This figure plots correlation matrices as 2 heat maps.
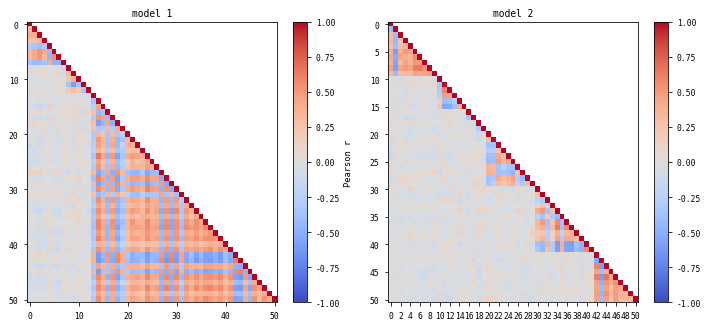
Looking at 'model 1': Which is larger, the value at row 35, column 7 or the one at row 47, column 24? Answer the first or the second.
the second
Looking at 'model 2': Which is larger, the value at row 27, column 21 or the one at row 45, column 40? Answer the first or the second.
the first
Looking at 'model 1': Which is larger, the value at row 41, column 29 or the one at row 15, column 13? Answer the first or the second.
the second
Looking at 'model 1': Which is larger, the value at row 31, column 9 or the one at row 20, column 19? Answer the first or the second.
the first
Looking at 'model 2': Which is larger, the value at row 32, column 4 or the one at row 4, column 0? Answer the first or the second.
the second
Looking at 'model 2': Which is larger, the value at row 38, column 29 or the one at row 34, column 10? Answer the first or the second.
the first
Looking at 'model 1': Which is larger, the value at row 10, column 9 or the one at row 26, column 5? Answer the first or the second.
the first
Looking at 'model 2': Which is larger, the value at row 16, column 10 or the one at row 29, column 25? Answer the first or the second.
the second
